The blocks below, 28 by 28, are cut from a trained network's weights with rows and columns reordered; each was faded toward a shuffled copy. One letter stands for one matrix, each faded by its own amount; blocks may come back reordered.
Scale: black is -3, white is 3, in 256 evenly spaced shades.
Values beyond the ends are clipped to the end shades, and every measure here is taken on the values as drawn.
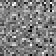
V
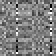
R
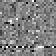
V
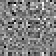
V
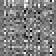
R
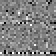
V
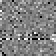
V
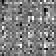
R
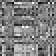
R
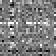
R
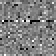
V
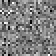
V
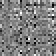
R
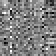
V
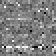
V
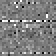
V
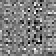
R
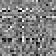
V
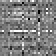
R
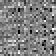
R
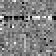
V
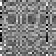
R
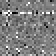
V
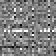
R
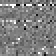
V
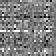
R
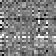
R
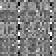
R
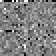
V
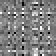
R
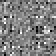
V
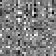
V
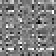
R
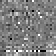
V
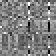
R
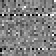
V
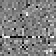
V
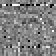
V
